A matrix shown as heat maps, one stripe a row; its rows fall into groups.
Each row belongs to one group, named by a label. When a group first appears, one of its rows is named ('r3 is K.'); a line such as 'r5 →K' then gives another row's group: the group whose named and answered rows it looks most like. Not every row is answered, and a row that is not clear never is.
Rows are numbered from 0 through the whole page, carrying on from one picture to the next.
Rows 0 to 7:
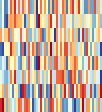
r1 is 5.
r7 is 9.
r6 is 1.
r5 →5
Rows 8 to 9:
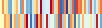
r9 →9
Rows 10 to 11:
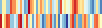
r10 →5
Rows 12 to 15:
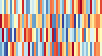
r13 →9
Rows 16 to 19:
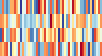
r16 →5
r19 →1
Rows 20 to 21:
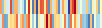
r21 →5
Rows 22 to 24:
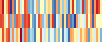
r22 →9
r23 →9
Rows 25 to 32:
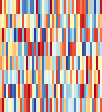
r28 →5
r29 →9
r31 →9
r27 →9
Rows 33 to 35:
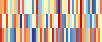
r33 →1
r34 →1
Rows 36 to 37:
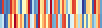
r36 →5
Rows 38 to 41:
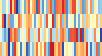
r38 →5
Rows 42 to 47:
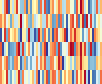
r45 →1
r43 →9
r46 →1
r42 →1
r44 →5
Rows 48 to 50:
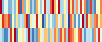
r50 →5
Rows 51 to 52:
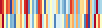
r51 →9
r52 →9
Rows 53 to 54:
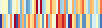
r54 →5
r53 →1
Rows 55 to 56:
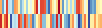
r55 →1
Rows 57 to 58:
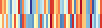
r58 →1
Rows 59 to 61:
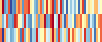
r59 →9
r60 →1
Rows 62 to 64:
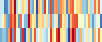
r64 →5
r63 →5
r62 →5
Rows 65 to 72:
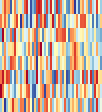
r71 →9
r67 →5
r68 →5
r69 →5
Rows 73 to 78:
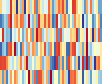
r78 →5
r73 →5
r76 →5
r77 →9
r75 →9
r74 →5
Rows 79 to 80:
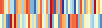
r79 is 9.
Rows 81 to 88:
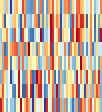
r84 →5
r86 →9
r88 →9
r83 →1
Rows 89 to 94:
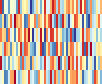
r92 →9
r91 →9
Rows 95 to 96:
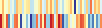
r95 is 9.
